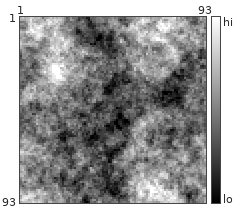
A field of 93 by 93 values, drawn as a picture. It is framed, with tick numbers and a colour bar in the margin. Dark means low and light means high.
Slope: none. Average level on the scale: 50%. Ninth with the highest average: top left. Odd rows or columns: none.
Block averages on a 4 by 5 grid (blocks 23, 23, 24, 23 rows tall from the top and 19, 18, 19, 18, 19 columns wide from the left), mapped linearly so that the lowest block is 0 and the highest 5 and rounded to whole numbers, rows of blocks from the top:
5 3 1 5 4
4 3 1 2 1
3 1 0 3 2
3 1 1 5 3
